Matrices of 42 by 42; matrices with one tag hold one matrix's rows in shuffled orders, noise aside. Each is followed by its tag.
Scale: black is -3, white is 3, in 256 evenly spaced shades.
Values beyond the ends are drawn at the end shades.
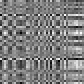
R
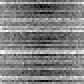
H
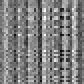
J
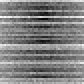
H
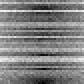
H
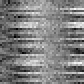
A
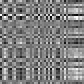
R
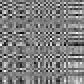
R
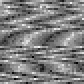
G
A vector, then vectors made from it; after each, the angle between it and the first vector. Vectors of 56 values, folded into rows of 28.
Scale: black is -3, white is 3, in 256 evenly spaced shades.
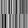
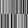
orthogonal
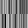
nearly parallel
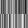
partly aligned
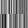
nearly parallel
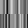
orthogonal
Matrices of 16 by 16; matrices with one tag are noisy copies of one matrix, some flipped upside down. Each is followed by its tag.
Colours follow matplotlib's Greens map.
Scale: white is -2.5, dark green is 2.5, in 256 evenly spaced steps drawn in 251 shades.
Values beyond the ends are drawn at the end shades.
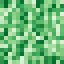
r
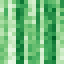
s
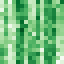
s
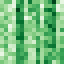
s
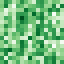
r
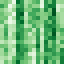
s
